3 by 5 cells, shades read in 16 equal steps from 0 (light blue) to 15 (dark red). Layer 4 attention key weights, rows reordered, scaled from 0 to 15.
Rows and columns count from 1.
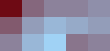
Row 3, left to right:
6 2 0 7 6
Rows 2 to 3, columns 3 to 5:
2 3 4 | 0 7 6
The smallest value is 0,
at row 3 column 3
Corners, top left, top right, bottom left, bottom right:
15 5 6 6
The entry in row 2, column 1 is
9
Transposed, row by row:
15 9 6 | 8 4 2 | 6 2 0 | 6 3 7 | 5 4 6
